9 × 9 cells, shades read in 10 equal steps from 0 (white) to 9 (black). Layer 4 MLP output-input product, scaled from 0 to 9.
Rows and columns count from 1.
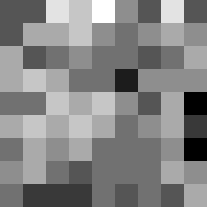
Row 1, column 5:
0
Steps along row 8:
down up up down same same down up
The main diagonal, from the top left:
6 3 5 5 2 5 5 3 3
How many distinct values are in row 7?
4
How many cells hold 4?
14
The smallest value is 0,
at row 1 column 5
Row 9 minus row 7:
0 4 3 4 0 1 0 2 -6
